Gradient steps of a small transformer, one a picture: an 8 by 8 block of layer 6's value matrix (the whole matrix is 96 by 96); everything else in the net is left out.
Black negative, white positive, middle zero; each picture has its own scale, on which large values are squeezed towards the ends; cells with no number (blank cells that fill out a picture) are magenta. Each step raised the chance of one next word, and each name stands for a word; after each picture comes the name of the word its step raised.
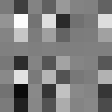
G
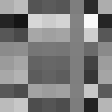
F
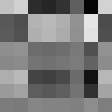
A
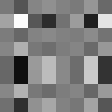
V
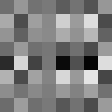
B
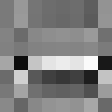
B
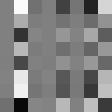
A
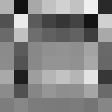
A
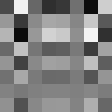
A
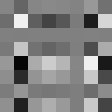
V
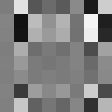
F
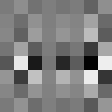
B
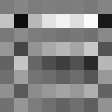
V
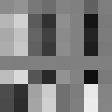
G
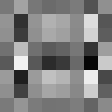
B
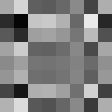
F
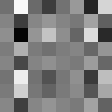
A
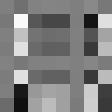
G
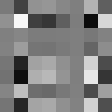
V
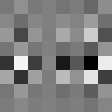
B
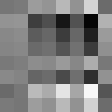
G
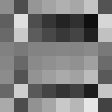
F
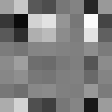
F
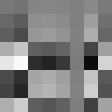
B
